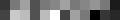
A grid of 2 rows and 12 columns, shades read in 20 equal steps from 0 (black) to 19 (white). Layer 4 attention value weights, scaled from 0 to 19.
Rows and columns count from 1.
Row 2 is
5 15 14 6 14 19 5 12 9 0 4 3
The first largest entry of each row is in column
3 6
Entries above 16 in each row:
0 1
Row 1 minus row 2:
-1 -6 -2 0 -5 -9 7 -3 1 11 5 -1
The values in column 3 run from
12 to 14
